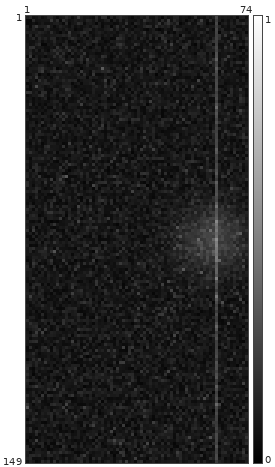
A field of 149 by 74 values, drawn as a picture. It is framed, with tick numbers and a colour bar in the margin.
Odd lines: column 64. Histogram: skewed, a long tail of high values. Bumps: one, in the middle right. Ninth with the highest average: middle right. Stripes: none. Average level on the scale: 10%.
